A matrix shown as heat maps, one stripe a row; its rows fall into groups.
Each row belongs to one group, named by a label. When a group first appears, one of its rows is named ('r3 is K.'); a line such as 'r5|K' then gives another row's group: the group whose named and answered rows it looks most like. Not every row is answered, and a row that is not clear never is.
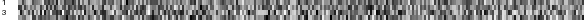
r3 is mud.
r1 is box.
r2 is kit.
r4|box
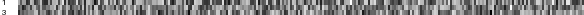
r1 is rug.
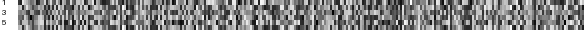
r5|mud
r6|box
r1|mud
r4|box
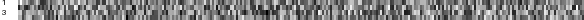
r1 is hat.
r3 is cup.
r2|rug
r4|box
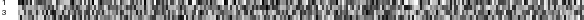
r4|mud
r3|hat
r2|cup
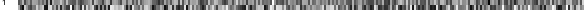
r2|mud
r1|kit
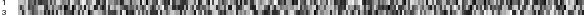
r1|hat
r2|mud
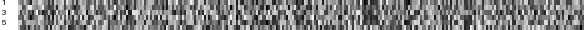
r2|cup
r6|rug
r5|cup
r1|cup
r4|box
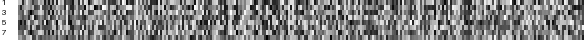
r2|rug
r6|kit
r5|kit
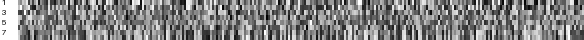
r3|mud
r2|hat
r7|rug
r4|cup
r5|mud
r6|rug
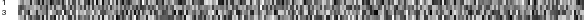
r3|mud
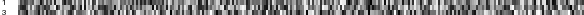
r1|kit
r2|kit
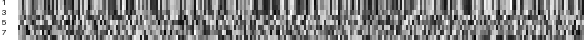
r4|hat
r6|rug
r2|box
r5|mud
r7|rug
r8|hat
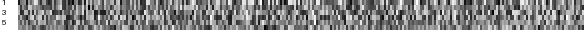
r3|mud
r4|rug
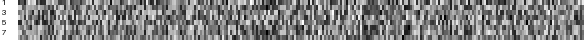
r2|cup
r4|hat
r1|kit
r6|cup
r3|hat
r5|rug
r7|cup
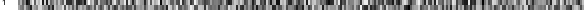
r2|cup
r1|rug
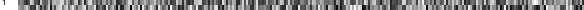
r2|hat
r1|rug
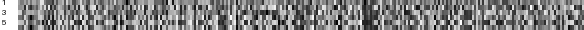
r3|cup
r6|box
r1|cup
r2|hat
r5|hat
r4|box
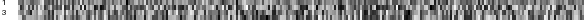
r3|cup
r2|mud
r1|box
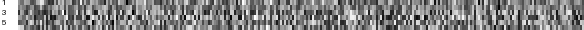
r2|rug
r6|hat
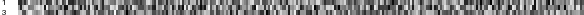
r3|cup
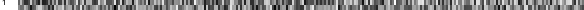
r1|rug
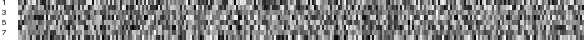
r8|hat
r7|hat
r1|kit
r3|mud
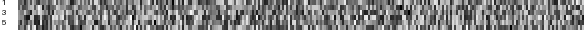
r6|kit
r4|rug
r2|rug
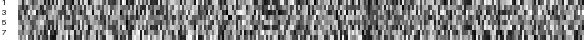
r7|hat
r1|box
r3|kit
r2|kit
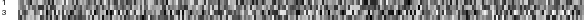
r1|cup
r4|kit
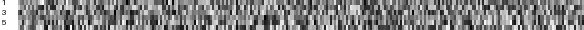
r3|mud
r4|box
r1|cup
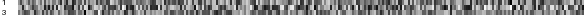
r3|rug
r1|mud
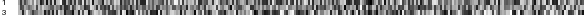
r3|box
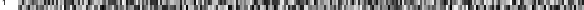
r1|box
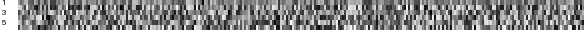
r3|mud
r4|rug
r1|hat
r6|rug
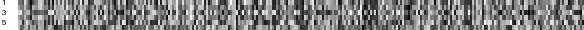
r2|cup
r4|cup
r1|box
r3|hat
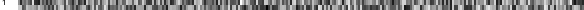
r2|cup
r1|rug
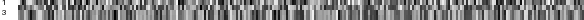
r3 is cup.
